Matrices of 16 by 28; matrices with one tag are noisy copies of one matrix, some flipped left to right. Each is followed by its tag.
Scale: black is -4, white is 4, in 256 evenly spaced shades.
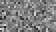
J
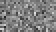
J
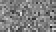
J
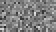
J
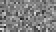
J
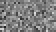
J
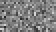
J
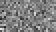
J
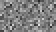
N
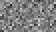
N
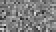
J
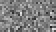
J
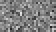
J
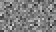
N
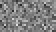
N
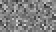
N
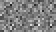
N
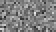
J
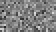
J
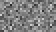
N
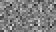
N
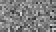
J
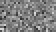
J
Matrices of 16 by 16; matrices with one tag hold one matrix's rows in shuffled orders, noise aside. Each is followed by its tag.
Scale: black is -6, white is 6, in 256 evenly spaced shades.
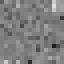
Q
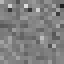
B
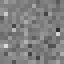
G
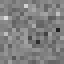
G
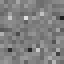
B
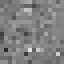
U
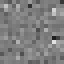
Q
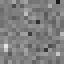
G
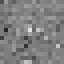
U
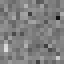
G
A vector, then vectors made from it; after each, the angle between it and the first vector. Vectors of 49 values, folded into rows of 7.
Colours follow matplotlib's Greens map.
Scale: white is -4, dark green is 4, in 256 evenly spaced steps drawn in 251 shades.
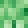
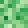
partly aligned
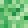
partly opposed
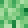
nearly parallel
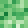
partly aligned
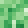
nearly opposite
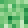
partly aligned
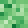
orthogonal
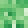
nearly opposite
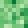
partly aligned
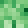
nearly parallel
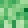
nearly parallel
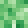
nearly opposite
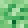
partly aligned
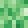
nearly opposite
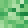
orthogonal
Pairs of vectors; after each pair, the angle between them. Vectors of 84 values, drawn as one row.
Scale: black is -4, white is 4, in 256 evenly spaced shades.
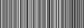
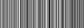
nearly parallel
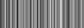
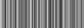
nearly opposite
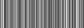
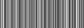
nearly parallel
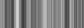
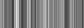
nearly parallel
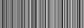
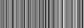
partly aligned
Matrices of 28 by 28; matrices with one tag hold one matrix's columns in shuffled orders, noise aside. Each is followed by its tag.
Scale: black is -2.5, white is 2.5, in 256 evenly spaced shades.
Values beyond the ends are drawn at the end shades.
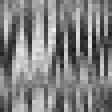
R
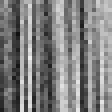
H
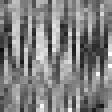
R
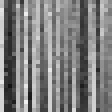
H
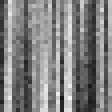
H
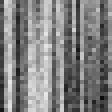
H
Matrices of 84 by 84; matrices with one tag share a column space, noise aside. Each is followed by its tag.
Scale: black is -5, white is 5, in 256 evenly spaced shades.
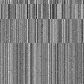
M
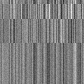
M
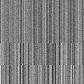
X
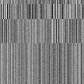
M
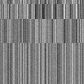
M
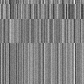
M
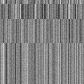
M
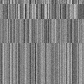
M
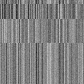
M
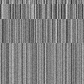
M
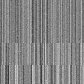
X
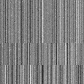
X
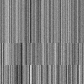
X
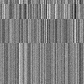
M
